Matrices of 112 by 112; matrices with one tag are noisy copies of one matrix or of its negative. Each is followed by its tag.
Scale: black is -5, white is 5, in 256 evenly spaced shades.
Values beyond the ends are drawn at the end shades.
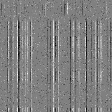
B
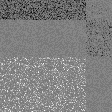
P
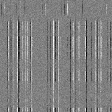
B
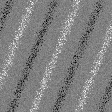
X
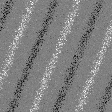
X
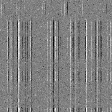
B
